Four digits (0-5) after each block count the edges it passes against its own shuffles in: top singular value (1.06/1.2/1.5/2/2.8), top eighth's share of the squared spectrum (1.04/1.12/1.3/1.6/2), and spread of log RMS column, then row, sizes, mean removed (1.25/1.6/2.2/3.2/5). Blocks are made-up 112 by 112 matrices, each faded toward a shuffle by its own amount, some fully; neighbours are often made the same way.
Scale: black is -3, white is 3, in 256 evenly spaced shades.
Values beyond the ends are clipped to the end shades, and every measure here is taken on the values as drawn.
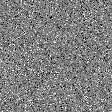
0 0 0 0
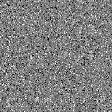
3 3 2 1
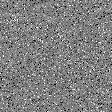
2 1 0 0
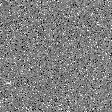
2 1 0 0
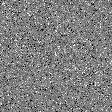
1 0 0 0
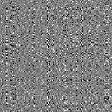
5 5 4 3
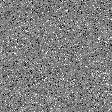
0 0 0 0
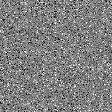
3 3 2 1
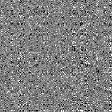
4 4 3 2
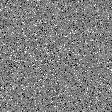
1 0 0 0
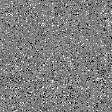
1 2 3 3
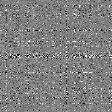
2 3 3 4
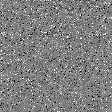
1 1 1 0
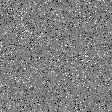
0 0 0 0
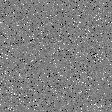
0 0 0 0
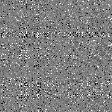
2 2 3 3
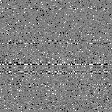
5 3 1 3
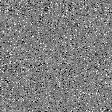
3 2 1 1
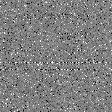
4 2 0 2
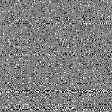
4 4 1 3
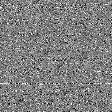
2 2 0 3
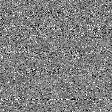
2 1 0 3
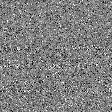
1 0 0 2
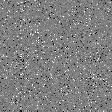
3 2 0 0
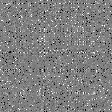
4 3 1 1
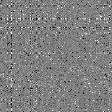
5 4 2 2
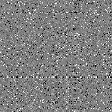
4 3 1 2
